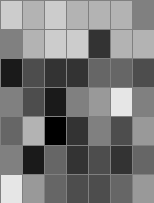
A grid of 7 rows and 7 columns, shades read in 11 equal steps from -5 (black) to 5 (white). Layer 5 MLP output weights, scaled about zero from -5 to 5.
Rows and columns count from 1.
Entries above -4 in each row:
7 7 6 6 6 6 7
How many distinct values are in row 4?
5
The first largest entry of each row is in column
1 3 5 6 2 1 1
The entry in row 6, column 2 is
-4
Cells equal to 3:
4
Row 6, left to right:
0 -4 -1 -3 -2 -3 -1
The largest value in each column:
4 2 3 3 2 4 2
